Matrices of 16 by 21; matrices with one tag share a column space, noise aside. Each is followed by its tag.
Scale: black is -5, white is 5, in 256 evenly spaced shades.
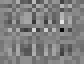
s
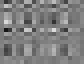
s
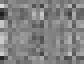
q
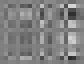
q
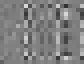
q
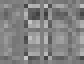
q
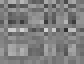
s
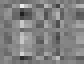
q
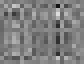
q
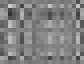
q
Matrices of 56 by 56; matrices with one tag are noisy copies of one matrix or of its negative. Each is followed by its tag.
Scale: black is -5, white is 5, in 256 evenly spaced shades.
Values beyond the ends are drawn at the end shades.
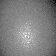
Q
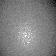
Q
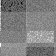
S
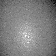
Q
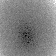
Q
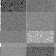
S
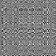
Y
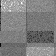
S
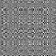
Y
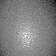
Q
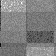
S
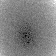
Q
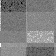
S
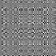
Y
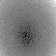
Q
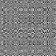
Y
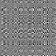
Y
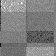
S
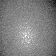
Q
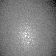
Q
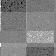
S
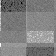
S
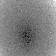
Q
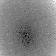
Q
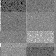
S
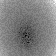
Q
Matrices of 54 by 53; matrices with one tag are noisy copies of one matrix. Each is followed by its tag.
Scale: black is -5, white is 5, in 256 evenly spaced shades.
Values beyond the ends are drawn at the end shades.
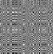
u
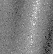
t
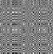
u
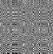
u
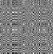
u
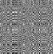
u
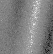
t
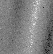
t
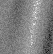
t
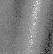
t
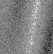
t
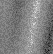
t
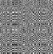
u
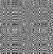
u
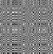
u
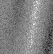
t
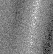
t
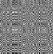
u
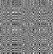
u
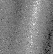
t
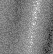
t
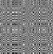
u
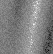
t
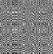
u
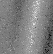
t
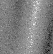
t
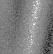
t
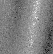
t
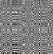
u
